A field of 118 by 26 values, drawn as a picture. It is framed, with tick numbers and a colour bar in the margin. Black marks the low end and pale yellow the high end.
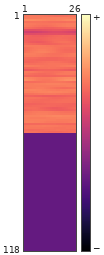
It is made of 2 by 1 panels. Panel 1,1: high, streaked across, faint in contrast. Panel 2,1: low, flat.
